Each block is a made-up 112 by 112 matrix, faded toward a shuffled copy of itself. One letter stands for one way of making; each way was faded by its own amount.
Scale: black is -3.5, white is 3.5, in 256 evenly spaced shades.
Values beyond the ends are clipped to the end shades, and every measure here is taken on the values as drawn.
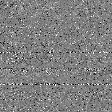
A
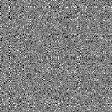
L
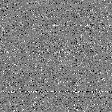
A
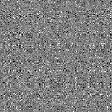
L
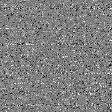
A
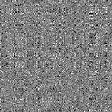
L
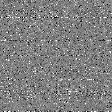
A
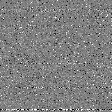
A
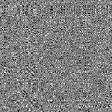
L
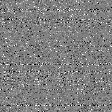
A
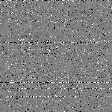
A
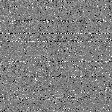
A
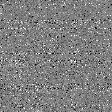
A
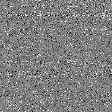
A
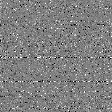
A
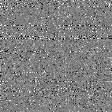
A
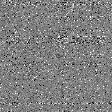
A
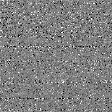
A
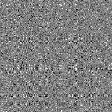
L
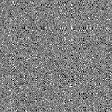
L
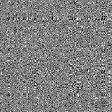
L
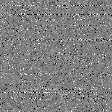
A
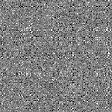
L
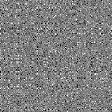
L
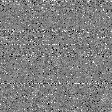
A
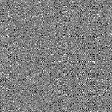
L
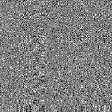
L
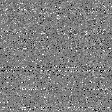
A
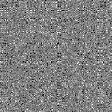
L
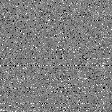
A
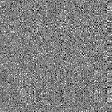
L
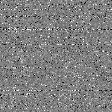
A
